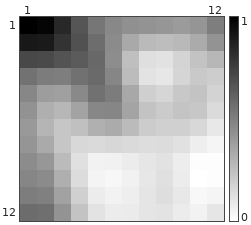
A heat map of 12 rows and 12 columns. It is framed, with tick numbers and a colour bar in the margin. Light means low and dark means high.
Mirror symmetry: none. Average level on the scale: 30%. Slope: up to the top left. Ninth with the highest average: top left.
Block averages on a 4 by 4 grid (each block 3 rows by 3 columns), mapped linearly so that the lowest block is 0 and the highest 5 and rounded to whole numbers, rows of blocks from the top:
5 3 2 2 | 2 3 1 1 | 2 1 1 0 | 3 0 0 0
